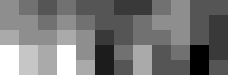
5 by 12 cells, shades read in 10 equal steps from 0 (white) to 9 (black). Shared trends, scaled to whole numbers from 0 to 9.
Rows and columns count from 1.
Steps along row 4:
up up down up up down down up down up down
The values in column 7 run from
5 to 7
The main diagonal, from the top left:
4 4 4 0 3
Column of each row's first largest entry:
7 12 6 11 11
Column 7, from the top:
7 6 6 5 6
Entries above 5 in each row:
7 4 4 4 6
